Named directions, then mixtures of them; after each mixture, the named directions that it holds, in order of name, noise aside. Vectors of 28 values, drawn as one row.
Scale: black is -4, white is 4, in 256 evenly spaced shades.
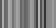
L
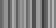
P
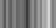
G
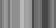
G, P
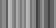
G, L, P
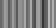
P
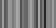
L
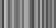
G, L, P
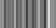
G, L, P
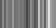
G, L, P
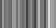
G, L, P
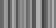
P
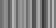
P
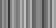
P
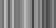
G, L, P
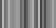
L
